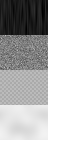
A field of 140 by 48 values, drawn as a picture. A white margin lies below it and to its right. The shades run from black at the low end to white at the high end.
It is made of 4 by 1 panels. Panel 1,1: very low, streaked downward, faint in contrast. Panel 2,1: middling, fine-grained. Panel 3,1: high, checkered, faint in contrast. Panel 4,1: very high, smooth, faint in contrast.
